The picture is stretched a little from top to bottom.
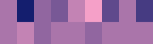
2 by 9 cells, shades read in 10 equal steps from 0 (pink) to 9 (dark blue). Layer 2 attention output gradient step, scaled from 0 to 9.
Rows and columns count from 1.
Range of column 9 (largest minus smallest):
4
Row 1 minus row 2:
0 7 0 2 -1 -4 3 0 4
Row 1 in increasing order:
0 2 3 3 4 5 6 7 9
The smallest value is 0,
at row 1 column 6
